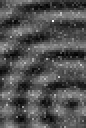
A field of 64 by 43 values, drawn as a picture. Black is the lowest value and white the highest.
Concentric rings centre on the bottom right. Overall the values sit about 30% of the way up the scale. Stripes running across repeat 8 times from top to bottom. There is no seam. The histogram is bell-shaped.
